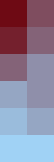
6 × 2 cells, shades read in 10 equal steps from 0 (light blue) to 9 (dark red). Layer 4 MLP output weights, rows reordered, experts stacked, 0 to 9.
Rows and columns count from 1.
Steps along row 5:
up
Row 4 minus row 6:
2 3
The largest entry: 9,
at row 1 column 1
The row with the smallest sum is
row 6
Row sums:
15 13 8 5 3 0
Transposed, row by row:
9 8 5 2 1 0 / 6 5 3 3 2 0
